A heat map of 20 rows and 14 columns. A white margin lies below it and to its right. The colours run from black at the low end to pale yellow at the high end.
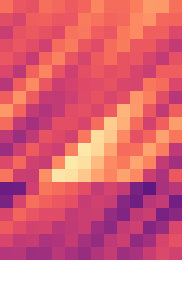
Seam: horizontal, 70% of the way down, the top part higher. Grain: diagonal, up to the right. Histogram: bell-shaped. Ninth with the highest average: centre. Ninth with the lowest average: bottom right.
